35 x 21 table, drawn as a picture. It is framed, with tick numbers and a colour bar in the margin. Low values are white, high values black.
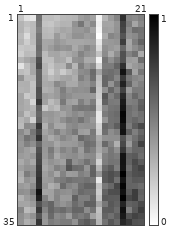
Grain: streaks running down. Odd lines: columns 4, 14 and 18. Slope: up to the bottom right. Ninth with the highest average: bottom right.
